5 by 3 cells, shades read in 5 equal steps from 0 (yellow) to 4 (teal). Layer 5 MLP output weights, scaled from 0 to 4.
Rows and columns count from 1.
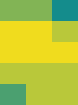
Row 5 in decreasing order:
3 1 1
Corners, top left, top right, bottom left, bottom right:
2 4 3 1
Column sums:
6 4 7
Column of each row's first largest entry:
3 3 1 1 1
